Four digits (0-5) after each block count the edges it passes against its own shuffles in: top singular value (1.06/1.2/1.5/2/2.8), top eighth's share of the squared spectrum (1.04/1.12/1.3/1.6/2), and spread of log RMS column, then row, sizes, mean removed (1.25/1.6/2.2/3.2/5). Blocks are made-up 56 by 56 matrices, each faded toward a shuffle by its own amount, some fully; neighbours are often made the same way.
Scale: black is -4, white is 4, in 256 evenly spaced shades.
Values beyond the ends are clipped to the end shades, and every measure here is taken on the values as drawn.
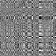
5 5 3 3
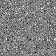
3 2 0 0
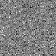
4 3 1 1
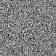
1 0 0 0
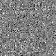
3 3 1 1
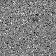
2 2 0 0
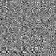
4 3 1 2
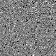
2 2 1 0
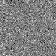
3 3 1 1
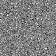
3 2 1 1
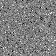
0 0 0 0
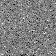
1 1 0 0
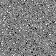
0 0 0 0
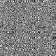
4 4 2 2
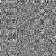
4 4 2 2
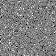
2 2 0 0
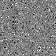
3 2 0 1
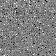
2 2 0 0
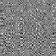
4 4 3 3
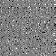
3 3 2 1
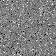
2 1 0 0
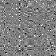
4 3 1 1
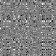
4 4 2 2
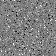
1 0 0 0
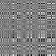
5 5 4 4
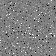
0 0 0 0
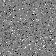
1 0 0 0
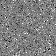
0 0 0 0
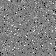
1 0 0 0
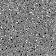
1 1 0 0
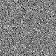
3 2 0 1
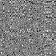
3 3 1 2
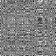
4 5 3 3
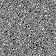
0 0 0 0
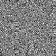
3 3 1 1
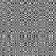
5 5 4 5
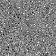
2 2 0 0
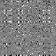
4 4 2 2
